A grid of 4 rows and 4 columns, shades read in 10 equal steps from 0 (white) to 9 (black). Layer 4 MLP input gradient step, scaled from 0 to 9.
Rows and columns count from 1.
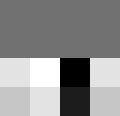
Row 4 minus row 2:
-3 -4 3 -3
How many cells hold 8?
1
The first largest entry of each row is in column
1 1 3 3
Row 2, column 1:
5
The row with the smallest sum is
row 3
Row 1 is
5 5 5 5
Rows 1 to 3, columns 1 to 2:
5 5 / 5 5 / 1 0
